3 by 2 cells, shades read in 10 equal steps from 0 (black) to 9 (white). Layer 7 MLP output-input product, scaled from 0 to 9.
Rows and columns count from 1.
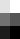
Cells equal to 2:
0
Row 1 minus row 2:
4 6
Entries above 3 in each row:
2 1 0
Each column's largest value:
8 9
